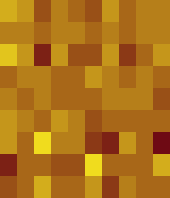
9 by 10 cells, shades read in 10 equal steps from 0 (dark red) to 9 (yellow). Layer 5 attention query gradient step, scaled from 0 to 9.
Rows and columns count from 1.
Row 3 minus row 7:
2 2 -8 1 -2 1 5 -4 0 6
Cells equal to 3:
9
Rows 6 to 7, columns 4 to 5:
6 5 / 5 5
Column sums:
45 43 42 42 37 40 38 38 40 38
